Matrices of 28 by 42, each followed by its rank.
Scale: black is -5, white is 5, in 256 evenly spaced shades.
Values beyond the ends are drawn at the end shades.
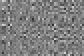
five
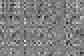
five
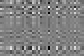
two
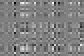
two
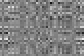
three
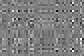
three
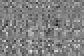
five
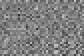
five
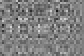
three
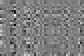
three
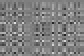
two
